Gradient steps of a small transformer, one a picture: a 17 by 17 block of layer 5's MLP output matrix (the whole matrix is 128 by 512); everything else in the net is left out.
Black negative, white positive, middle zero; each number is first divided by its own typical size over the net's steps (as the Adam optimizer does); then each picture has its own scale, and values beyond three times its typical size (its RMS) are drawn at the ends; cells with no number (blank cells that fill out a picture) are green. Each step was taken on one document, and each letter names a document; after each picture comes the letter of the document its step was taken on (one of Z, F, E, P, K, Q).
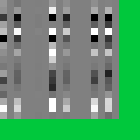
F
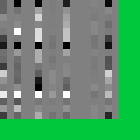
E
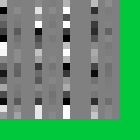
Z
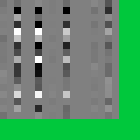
E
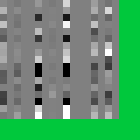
Z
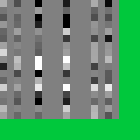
Z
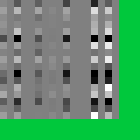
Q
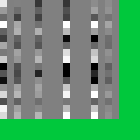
Z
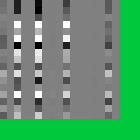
E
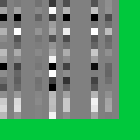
F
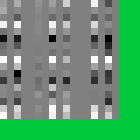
F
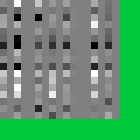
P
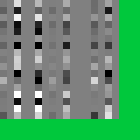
E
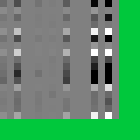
Q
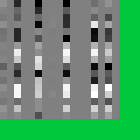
Z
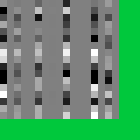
Z
